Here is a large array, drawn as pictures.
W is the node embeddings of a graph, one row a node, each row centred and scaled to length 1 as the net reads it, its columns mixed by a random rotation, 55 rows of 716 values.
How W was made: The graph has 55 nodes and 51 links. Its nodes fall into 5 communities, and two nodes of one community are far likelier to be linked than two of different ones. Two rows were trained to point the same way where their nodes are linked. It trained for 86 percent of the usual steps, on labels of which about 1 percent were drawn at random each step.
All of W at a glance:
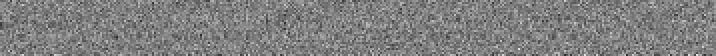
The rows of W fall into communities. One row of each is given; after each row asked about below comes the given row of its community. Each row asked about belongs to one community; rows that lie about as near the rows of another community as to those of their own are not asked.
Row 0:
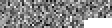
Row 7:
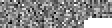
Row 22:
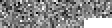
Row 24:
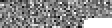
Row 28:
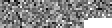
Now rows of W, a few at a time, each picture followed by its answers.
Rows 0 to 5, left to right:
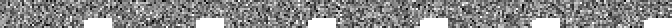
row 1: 0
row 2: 7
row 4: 24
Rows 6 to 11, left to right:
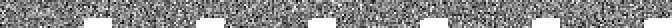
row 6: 7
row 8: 28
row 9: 0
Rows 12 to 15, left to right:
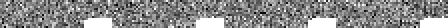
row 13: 22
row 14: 22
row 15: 22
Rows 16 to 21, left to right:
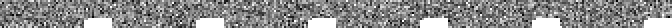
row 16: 7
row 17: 24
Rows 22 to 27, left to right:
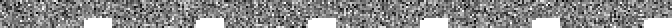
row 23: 24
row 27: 24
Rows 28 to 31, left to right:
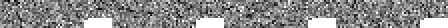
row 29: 22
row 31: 7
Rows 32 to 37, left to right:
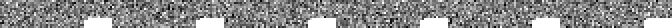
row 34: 0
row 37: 0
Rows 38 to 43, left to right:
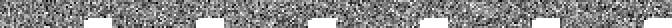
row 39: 0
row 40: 24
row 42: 0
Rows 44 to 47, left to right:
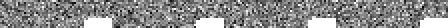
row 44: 22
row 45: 28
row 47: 22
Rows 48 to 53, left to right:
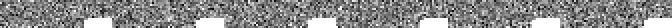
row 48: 7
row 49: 28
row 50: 0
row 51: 7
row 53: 7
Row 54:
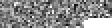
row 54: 24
